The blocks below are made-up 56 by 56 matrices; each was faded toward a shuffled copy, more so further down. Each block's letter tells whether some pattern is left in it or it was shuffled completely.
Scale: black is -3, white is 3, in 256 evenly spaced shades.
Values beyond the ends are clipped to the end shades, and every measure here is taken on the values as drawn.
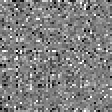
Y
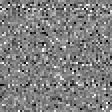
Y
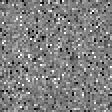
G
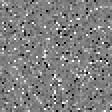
G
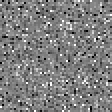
G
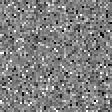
G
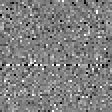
Y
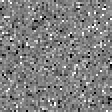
G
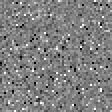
G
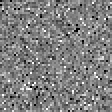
G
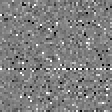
Y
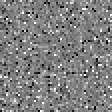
G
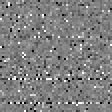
Y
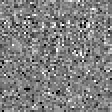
Y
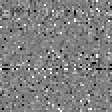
Y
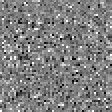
Y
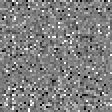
Y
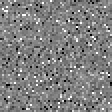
G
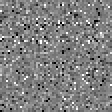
Y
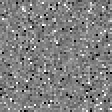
G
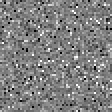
G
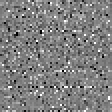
Y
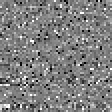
Y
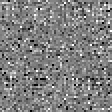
Y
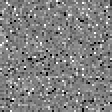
G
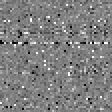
Y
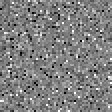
G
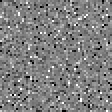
G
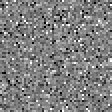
G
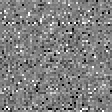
Y
